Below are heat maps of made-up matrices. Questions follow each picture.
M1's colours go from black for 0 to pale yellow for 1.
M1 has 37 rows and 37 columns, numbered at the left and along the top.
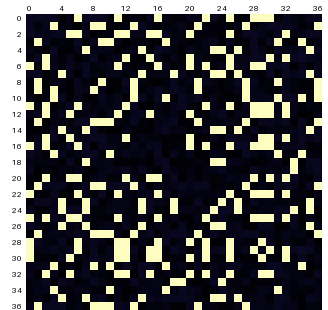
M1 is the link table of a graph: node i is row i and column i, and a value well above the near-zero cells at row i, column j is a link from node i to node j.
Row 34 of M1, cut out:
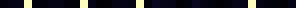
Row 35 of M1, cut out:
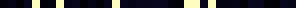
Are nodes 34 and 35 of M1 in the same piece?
no
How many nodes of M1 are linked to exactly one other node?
1
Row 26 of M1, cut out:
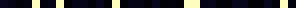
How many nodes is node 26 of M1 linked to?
6
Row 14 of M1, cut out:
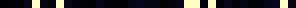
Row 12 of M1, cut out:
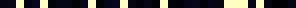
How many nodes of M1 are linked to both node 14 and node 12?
0
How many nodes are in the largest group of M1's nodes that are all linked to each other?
7
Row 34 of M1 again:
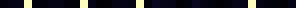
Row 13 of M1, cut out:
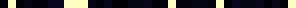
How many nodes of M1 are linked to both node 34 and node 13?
1
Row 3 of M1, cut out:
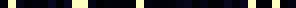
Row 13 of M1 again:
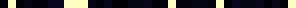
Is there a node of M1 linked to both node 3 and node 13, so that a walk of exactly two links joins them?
yes
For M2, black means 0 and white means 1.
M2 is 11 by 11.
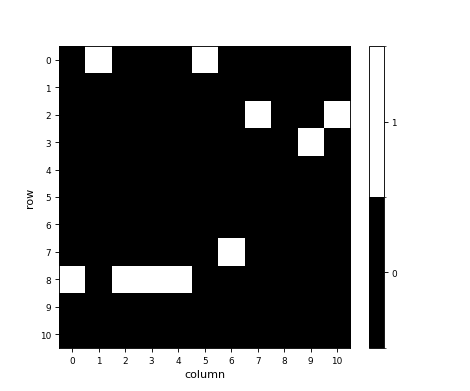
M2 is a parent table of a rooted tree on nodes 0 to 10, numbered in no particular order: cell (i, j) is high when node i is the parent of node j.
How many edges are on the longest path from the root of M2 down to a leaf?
3
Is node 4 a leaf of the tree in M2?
yes
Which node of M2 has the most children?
8
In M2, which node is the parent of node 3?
8
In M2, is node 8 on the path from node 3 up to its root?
yes
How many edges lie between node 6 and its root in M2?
3
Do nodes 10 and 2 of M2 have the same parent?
no
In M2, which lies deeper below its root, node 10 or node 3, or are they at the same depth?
node 10
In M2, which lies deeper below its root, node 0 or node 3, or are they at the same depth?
the same depth
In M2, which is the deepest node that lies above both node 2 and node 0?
8
